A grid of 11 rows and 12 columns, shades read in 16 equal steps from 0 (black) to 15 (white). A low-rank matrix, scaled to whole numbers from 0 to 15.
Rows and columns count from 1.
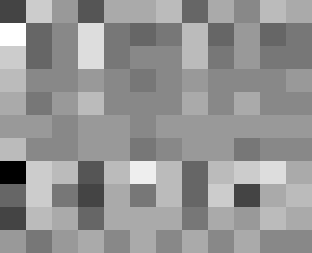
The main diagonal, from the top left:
4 6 8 9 8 8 8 6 12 9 8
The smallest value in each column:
0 6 7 4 7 6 7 6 6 4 6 7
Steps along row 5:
down up up down same same up down up down same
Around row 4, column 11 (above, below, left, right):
7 8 8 9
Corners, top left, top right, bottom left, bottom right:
4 10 9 8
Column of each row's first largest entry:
2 1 4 1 4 1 1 6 2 2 4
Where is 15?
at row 2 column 1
